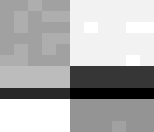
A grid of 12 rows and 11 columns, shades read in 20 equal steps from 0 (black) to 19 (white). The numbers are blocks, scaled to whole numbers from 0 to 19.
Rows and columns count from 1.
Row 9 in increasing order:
0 0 0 0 0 0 3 3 3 3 3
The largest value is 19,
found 19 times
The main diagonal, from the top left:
12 13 12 13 12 18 4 4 0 11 11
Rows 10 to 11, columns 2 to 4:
19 19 19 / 19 19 19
